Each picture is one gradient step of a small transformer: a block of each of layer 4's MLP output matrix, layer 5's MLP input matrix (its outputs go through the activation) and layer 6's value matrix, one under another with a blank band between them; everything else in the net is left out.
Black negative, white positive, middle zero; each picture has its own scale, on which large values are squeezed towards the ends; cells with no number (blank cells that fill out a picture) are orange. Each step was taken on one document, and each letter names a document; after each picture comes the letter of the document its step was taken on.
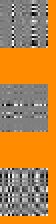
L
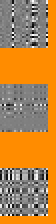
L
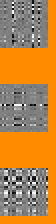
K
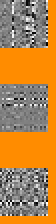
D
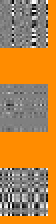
L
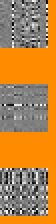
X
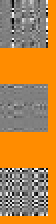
X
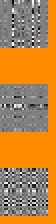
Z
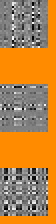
K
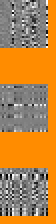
X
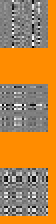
K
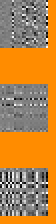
D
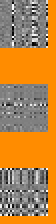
L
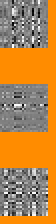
K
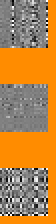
X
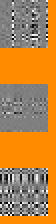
L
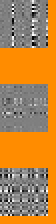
L
